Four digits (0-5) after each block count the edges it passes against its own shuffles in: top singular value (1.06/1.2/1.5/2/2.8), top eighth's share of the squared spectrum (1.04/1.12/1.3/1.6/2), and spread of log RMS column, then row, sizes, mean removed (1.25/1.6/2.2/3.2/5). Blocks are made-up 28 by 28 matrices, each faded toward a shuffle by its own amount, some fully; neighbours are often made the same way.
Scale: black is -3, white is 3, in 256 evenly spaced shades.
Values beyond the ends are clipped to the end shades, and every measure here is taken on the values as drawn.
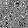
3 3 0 0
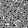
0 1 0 0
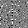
3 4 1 1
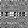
4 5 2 3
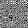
3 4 1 2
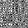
3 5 2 2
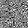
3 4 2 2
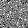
0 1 1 0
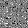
2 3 0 1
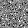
1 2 0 0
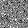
0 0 0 0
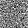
0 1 0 0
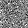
0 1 0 0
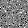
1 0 0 0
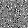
1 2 0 0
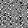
3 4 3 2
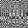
4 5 2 3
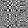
4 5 3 3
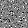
0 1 0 0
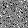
0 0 0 0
